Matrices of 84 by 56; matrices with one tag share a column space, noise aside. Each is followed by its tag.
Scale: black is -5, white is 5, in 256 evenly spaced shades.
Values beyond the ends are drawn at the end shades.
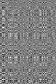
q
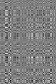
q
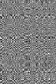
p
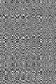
p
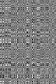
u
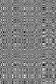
u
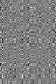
u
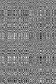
q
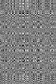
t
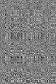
q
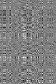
q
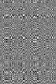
p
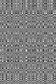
t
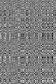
q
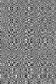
u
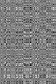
u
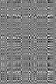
p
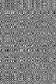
t
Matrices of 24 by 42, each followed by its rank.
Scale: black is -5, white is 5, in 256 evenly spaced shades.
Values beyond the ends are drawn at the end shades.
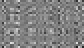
three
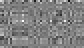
three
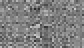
five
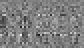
five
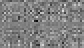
five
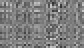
three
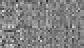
five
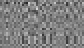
three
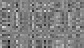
three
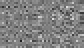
five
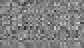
five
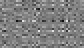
three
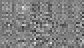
five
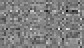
five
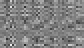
three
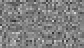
five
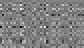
three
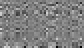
three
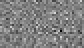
five
